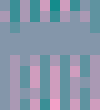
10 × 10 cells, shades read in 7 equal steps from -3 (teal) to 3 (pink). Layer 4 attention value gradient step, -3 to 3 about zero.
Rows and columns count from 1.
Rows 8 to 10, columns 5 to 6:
-1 2 | -1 2 | -2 3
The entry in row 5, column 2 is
0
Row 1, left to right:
0 -2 1 -2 2 -3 2 -2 0 -1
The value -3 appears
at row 1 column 6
